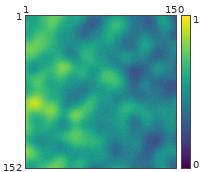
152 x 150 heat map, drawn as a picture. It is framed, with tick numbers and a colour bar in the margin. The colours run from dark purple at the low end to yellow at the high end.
Slope: up to the left. Stripes: none. Grain: smooth. Ninth with the highest average: middle left.
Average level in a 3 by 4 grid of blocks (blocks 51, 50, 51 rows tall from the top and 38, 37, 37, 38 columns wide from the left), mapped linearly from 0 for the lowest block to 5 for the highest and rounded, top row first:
4 2 1 0 / 5 3 2 0 / 4 3 1 0
